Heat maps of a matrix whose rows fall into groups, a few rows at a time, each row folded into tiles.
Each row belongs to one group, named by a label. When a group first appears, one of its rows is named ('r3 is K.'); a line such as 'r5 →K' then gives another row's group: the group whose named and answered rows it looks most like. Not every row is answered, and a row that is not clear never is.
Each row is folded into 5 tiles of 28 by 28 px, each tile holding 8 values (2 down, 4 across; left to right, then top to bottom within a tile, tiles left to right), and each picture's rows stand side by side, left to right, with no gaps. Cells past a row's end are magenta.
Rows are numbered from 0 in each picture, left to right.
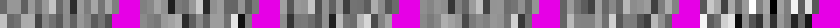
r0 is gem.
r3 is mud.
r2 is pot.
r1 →mud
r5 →gem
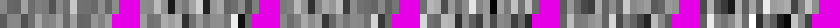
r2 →mud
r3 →gem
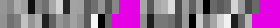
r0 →mud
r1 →pot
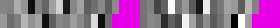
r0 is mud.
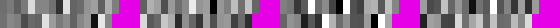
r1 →gem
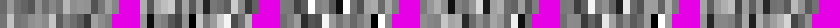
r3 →mud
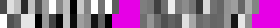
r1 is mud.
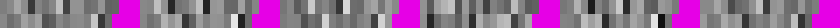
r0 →mud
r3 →pot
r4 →mud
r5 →mud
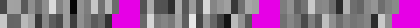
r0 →gem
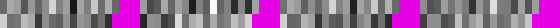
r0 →gem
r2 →gem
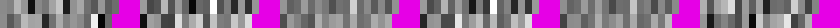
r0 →mud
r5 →pot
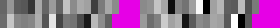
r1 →mud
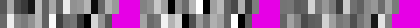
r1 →mud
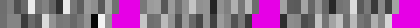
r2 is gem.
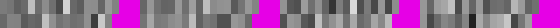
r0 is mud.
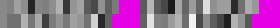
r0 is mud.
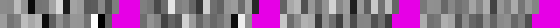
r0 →mud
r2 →gem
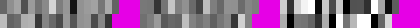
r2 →pot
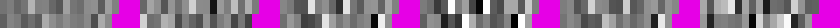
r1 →gem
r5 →pot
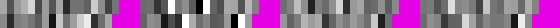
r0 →pot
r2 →mud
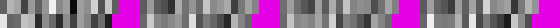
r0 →gem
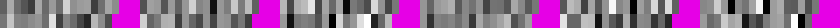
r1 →gem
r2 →pot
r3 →pot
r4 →gem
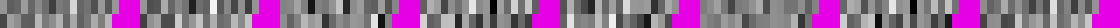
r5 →mud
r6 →gem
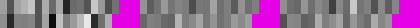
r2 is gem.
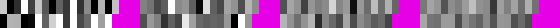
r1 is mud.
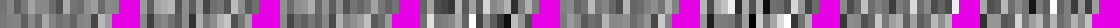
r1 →pot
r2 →pot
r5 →pot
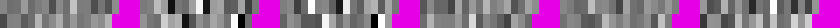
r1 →mud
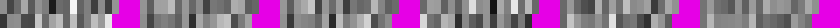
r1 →pot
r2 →pot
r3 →gem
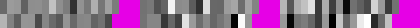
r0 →gem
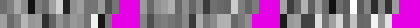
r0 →mud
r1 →pot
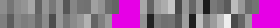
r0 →pot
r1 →pot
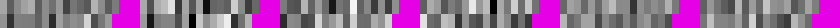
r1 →pot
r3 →gem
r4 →gem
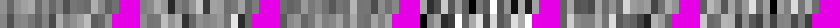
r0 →pot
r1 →mud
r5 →gem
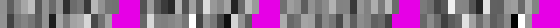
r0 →pot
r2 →gem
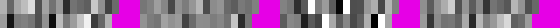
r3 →pot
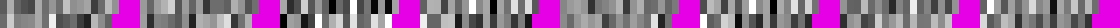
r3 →gem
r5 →gem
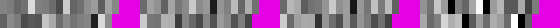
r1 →gem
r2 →gem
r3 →mud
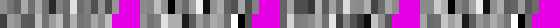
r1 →mud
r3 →mud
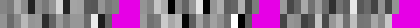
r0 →mud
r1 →mud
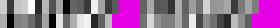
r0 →pot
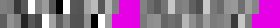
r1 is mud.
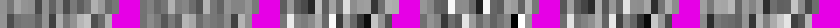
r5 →pot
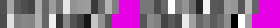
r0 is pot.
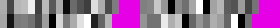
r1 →mud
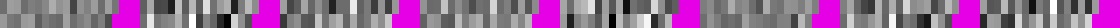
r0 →gem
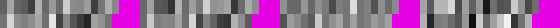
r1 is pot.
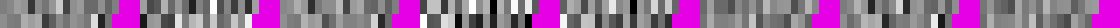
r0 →mud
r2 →mud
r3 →gem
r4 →gem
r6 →mud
